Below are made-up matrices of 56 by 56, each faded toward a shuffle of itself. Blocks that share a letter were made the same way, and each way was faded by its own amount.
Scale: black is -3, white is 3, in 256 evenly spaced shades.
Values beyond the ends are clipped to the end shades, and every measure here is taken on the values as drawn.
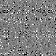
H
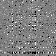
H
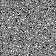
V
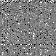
H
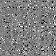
H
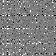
H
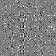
H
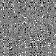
H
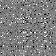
H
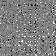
H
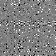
H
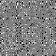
H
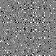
H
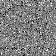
V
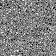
V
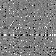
H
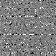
H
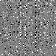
H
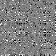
H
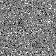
V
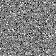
V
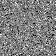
V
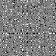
H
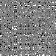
H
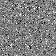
V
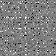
H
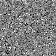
V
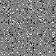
H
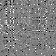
H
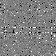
H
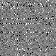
H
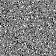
V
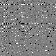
H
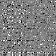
H
